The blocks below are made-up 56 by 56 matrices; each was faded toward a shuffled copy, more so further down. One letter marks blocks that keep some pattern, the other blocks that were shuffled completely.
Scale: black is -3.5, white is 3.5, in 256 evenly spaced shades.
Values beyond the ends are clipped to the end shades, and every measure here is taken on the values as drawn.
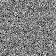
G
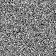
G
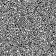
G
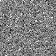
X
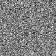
X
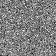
G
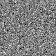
G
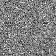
X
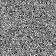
G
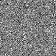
X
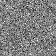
G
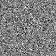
X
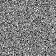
G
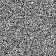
G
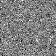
X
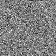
G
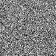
X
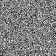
G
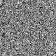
X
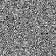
X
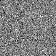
X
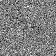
G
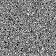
G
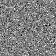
G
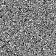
G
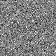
G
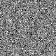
X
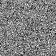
G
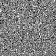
X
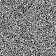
G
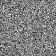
X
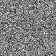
X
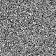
X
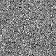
X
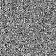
X
